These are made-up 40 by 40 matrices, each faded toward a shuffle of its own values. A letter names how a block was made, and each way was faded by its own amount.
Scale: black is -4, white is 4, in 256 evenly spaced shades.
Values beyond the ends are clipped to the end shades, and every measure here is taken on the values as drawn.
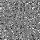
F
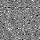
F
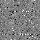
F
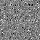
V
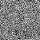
V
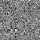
V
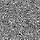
F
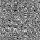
V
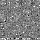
F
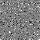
F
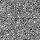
F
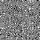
V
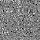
V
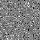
V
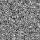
V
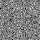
V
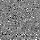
F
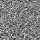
V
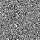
V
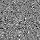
V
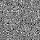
V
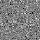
F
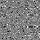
F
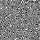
V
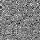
V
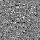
F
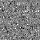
F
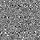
F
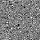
F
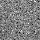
V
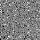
F
